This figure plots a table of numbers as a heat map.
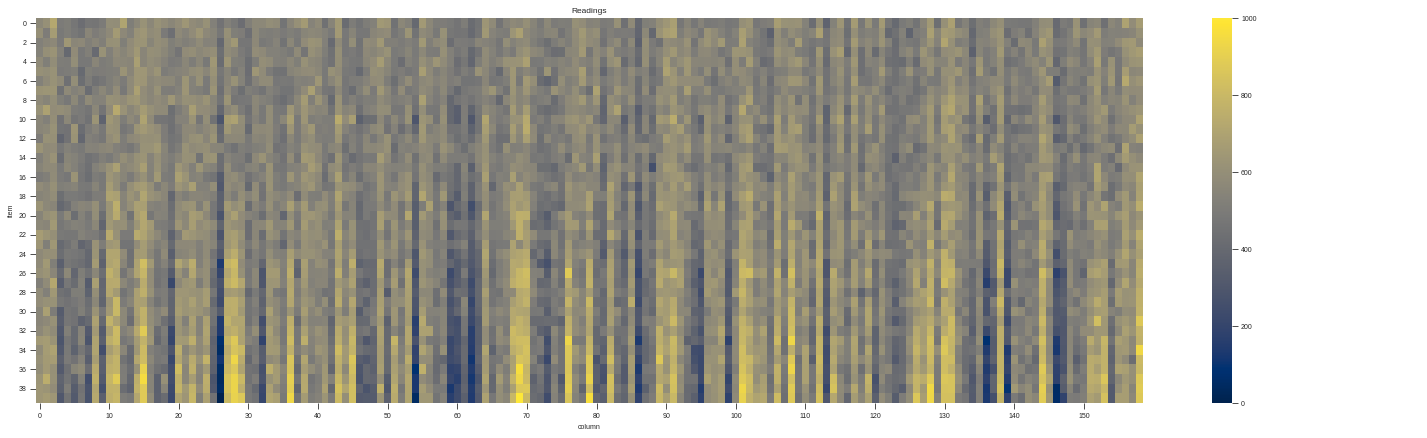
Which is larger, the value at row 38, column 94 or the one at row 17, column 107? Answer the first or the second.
the second
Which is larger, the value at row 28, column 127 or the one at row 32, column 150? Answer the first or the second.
the first
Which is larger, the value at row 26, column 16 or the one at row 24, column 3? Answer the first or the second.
the first
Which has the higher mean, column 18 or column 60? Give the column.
18
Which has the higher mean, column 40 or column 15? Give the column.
15
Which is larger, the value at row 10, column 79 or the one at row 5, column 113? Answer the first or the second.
the first
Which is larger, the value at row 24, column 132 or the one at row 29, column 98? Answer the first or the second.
the second
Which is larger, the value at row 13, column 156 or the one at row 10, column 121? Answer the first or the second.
the first
